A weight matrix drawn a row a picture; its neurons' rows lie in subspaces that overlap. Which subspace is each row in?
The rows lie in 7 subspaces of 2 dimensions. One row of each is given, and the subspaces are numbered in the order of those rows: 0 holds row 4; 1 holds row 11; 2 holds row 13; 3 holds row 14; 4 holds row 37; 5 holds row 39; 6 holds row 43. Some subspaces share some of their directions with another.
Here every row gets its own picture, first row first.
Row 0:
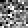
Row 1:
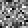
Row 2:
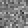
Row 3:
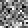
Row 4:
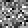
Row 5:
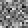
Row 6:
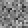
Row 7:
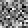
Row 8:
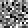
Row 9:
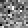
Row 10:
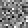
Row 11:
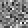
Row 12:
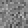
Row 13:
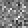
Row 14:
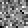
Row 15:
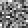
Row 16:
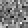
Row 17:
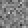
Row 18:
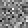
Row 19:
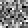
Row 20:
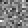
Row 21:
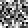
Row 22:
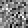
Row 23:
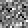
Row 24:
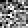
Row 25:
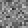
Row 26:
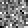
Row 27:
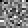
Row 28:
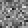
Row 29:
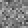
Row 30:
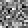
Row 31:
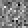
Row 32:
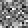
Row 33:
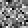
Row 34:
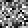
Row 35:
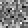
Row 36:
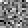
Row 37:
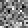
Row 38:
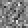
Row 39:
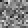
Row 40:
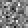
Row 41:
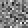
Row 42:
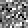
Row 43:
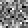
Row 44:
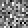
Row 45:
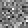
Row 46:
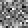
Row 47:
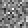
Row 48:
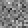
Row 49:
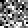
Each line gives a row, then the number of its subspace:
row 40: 2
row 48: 2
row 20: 5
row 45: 0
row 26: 3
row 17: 0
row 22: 3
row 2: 3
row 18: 0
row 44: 1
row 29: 5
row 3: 4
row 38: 2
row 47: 0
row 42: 3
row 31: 2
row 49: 4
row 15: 4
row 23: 3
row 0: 4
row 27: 5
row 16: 6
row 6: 2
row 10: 0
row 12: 3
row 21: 6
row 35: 6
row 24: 4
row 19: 6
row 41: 1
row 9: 4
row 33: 5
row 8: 1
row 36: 5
